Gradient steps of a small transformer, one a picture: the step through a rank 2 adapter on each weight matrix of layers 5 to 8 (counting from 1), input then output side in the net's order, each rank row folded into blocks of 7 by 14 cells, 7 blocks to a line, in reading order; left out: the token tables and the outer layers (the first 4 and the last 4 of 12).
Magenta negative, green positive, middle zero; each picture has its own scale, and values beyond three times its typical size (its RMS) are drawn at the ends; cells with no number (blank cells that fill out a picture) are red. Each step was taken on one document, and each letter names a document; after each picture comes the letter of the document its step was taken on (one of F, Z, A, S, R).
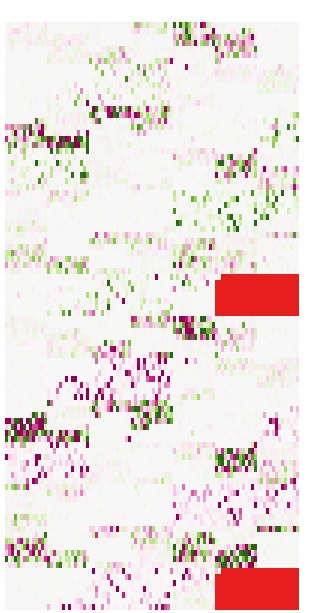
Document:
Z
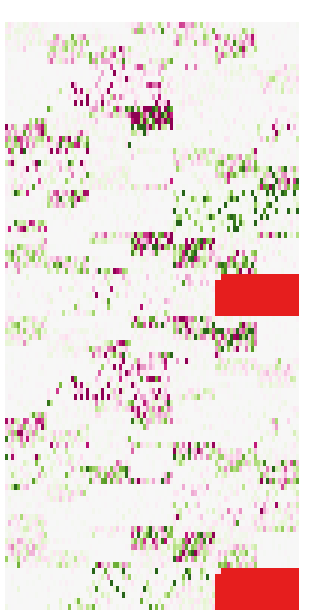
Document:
Z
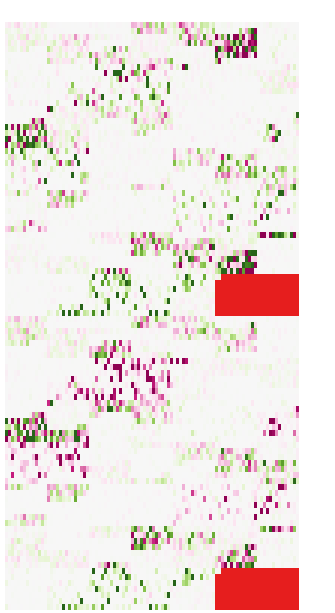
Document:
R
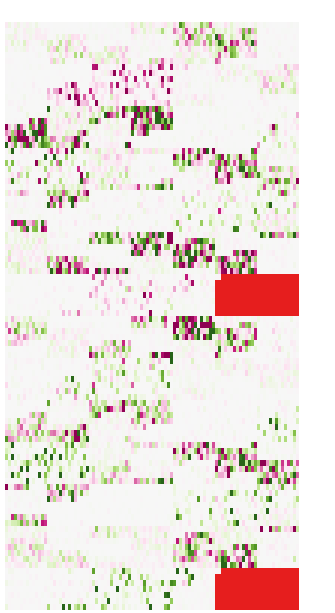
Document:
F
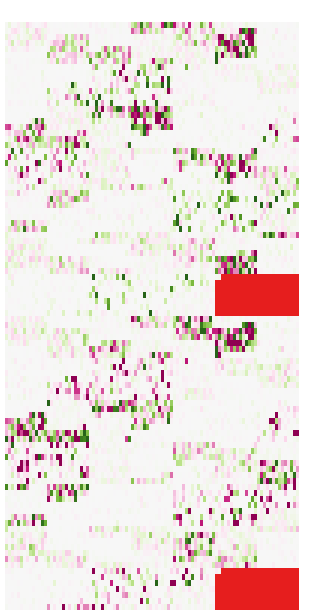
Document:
F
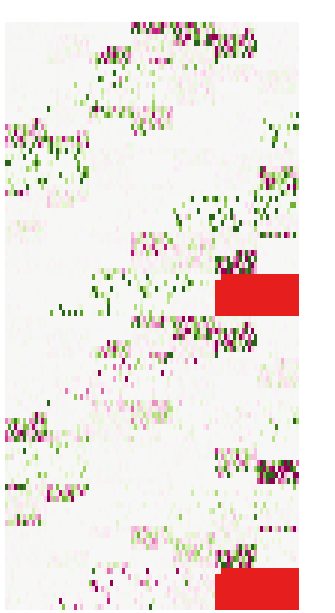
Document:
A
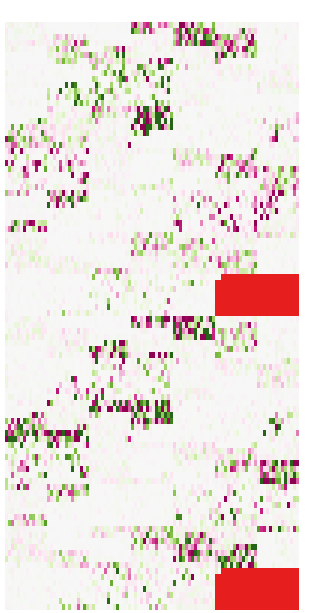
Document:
F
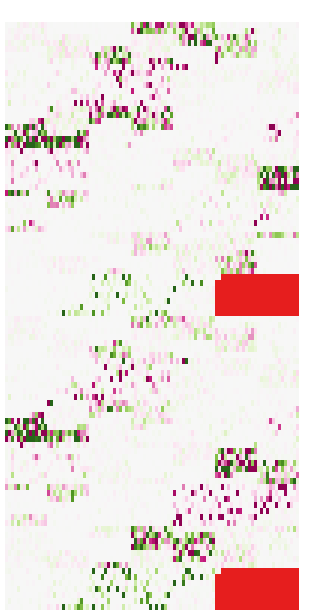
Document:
R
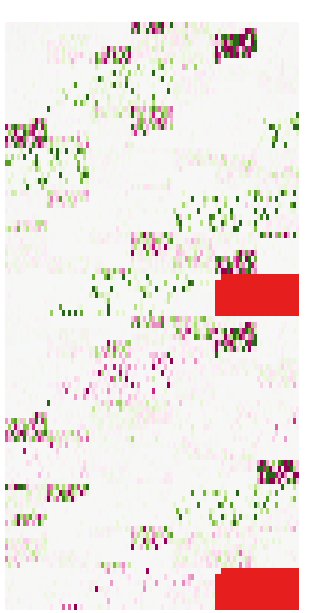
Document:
A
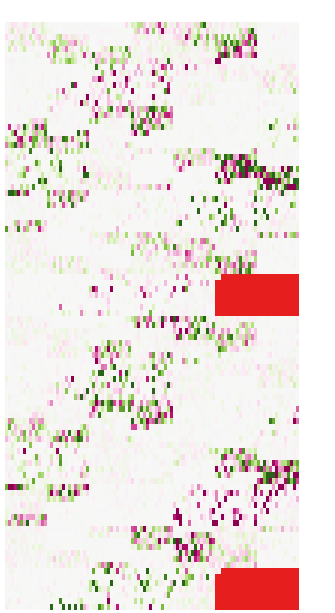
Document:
A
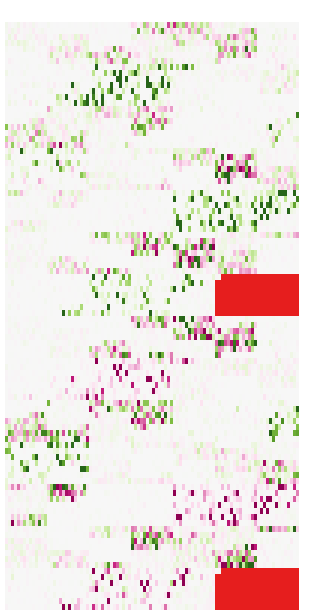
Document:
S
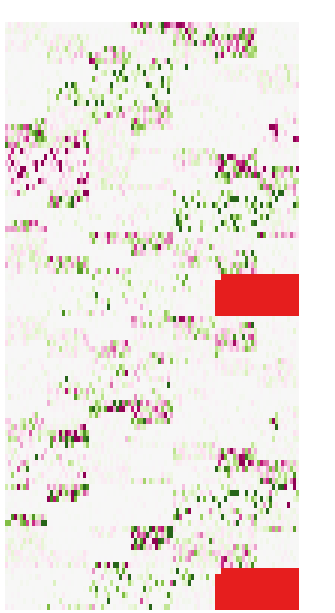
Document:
F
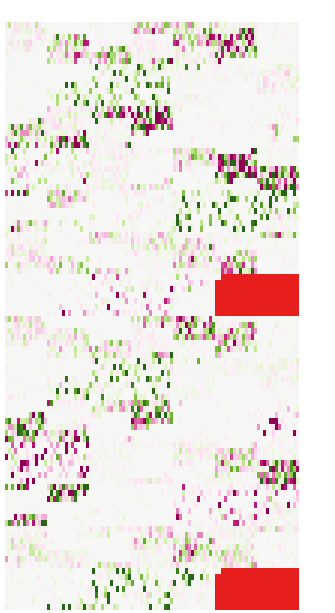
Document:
F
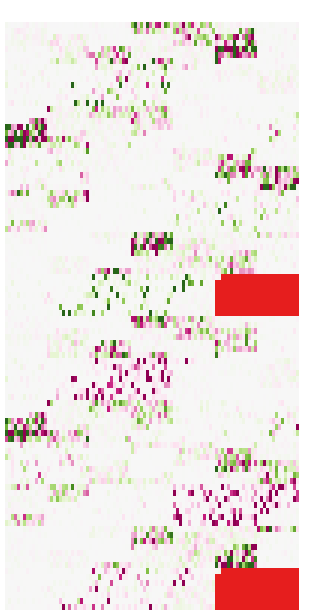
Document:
S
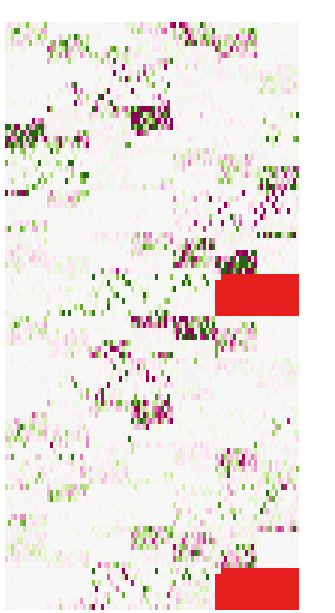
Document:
Z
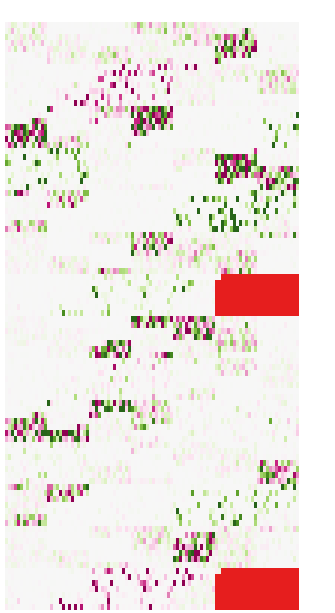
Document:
A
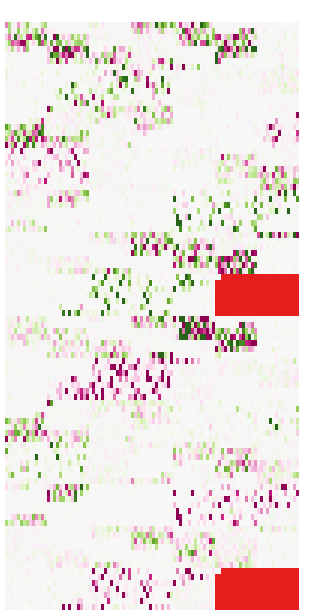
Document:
S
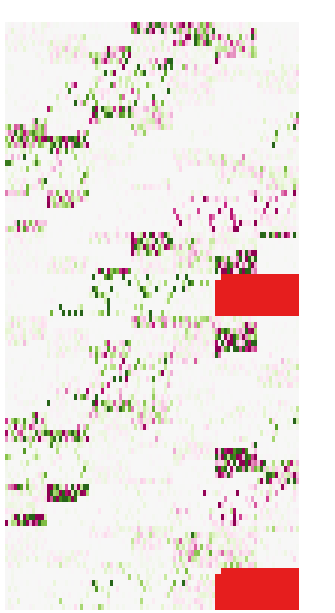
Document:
A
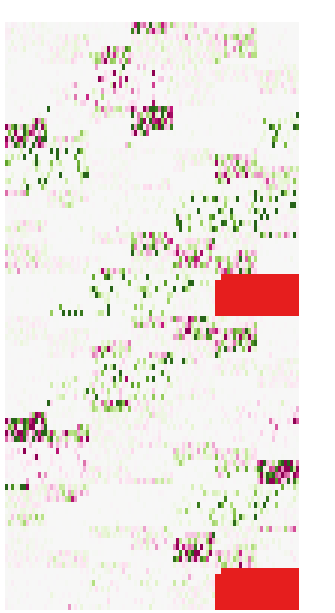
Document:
A
